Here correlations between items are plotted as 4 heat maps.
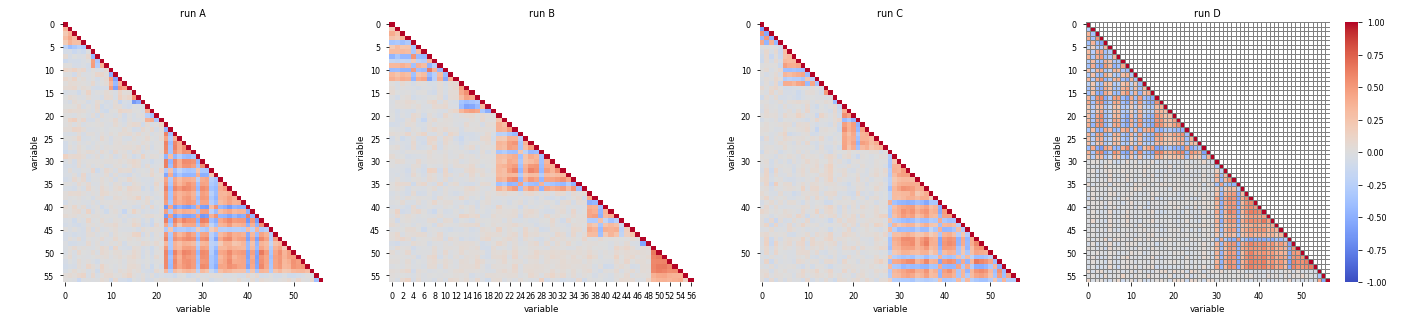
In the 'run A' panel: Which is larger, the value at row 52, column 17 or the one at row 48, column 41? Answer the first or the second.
the second
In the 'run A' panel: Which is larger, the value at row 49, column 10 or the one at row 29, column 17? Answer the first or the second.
the second
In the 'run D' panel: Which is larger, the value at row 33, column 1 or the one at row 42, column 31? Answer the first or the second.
the first
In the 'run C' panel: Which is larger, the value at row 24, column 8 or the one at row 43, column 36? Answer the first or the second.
the first
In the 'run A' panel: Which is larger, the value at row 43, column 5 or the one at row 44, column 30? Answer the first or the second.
the second
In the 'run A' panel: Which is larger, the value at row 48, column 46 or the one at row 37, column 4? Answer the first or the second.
the first
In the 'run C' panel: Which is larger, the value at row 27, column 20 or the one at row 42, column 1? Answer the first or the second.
the first
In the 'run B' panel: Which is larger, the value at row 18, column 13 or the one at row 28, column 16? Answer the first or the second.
the second
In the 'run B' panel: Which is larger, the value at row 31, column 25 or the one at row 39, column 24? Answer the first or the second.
the first
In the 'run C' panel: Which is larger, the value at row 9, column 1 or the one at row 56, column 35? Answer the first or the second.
the first
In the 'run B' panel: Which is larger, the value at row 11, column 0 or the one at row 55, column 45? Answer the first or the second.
the first
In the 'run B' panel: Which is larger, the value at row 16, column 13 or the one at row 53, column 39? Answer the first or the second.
the first
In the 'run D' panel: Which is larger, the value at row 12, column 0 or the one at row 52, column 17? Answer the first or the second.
the first
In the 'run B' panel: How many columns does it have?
57
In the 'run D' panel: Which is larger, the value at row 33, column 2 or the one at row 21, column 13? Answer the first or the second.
the first
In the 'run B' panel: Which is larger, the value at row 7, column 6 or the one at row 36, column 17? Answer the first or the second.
the second
